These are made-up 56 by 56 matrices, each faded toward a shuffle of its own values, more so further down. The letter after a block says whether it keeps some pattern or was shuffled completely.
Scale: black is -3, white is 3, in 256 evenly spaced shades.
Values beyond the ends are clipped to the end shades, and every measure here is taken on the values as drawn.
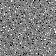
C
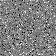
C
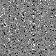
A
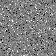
C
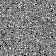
C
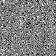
A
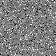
C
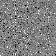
A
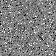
C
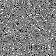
A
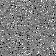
A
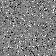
C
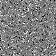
C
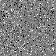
A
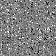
A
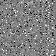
A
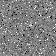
C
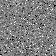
C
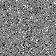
A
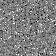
C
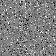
A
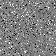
C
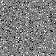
A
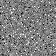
C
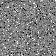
C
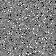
C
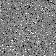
C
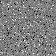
C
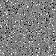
A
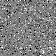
A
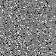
A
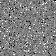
A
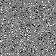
A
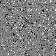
A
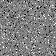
C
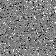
C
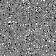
A
